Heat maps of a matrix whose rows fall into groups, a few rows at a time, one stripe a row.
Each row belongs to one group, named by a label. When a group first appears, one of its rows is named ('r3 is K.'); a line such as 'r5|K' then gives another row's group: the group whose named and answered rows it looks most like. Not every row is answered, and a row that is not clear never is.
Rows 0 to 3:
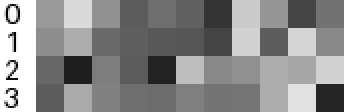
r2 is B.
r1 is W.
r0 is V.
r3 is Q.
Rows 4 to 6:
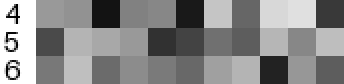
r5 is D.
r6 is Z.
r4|Q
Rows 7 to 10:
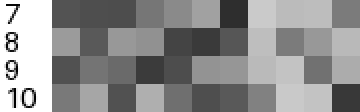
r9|B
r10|Q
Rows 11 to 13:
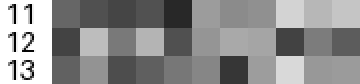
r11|B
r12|Z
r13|B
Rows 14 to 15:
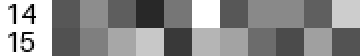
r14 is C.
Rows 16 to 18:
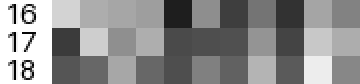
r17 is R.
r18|W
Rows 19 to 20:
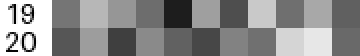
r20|Q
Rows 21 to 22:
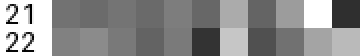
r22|D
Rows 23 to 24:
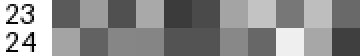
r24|Q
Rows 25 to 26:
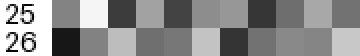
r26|C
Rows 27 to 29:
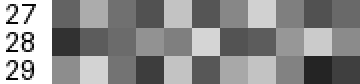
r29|V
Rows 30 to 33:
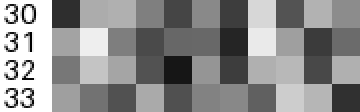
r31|V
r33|Q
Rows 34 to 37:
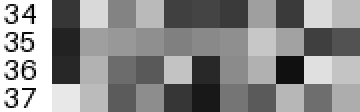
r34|R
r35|V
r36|R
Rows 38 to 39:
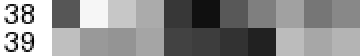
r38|D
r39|D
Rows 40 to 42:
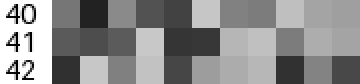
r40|B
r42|Z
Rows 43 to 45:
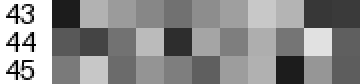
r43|V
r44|W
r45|Z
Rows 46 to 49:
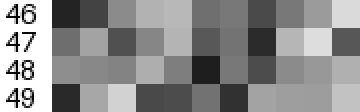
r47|Q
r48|D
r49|C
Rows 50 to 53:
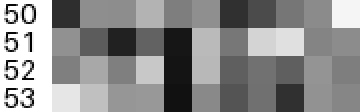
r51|B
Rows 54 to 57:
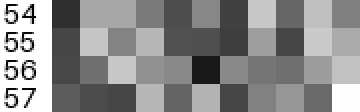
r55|R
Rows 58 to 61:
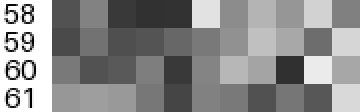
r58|B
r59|B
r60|W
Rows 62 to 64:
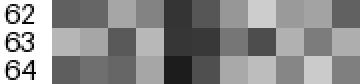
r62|W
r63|D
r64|W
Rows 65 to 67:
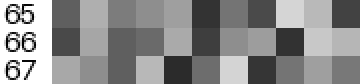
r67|D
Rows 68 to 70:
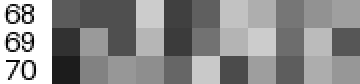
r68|W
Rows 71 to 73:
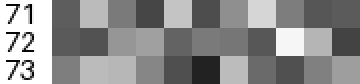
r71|V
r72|Q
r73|D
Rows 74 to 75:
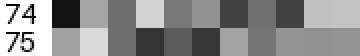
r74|R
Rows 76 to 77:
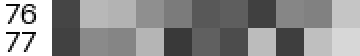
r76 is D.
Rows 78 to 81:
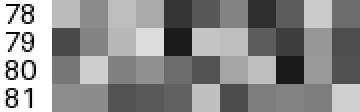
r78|D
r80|Z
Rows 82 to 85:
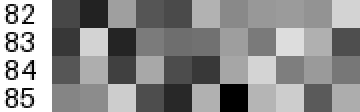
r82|B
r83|Q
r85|C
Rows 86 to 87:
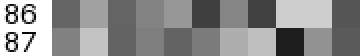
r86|Q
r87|Z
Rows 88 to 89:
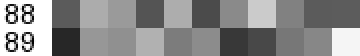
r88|V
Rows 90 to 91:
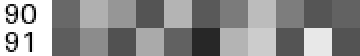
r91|W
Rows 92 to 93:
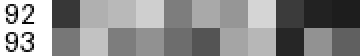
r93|Z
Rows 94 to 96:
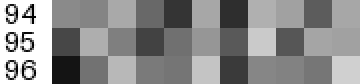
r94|C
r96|C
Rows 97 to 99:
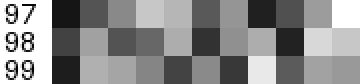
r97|R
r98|R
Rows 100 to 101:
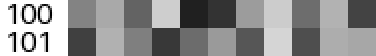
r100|W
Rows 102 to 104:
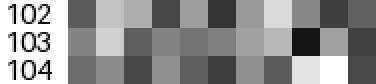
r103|Z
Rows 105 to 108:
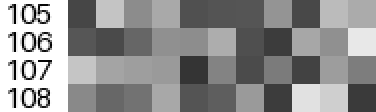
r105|R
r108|Q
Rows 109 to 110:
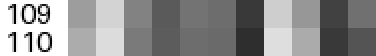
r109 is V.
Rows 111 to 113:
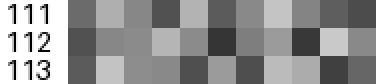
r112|R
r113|V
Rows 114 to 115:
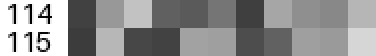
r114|C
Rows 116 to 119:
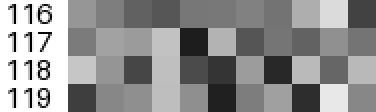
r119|R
